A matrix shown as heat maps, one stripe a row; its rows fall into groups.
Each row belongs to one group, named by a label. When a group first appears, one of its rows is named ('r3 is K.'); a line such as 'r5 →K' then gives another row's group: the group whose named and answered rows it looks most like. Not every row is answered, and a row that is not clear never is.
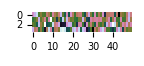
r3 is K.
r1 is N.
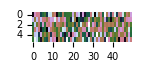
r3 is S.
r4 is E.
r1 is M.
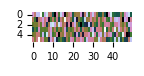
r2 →M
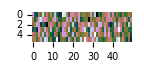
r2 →S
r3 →N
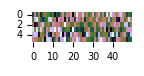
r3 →M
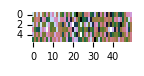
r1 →M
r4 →M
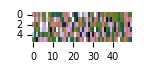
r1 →M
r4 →K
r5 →N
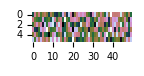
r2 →E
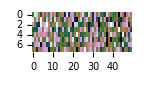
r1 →M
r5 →M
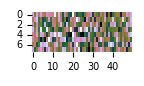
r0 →M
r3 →M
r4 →M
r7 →K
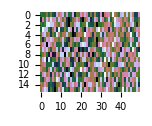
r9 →E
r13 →N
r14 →S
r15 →S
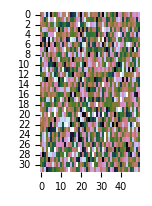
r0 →E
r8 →K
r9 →N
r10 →S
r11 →S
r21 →M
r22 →E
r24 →E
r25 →E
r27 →M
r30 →N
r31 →K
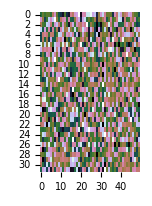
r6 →M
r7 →K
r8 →N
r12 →E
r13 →N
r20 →S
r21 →S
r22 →E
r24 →E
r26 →M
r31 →E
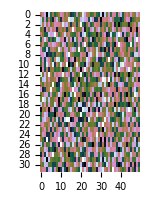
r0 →E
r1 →K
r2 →M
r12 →M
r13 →E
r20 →S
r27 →S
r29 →E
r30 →S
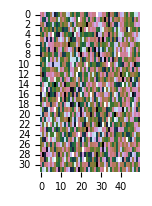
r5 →E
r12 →N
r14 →S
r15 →E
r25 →N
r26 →E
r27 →E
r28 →N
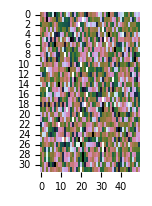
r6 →S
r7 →S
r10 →M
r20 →M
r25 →M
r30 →S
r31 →M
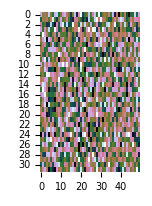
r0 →M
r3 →M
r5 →E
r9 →E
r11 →S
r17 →S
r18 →E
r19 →S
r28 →N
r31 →S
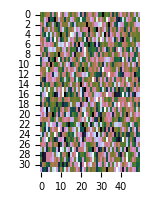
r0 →E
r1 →S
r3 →K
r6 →M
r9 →S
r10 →E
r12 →K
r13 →N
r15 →M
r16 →S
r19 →E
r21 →K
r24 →M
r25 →S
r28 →N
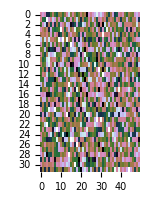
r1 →N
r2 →E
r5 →M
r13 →S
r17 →E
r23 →K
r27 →E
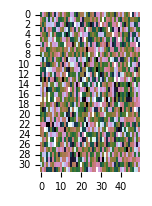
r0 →S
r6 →N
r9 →K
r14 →M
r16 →M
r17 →M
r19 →N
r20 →N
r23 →S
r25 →M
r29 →E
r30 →M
